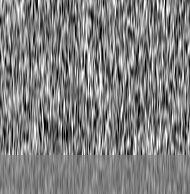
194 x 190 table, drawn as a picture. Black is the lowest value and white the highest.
A horizontal seam about 80% of the way down splits the table, and the bottom part is calmer. The values follow a bell shape. Overall the values sit about 50% of the way up the scale. Neither half mirrors the other.
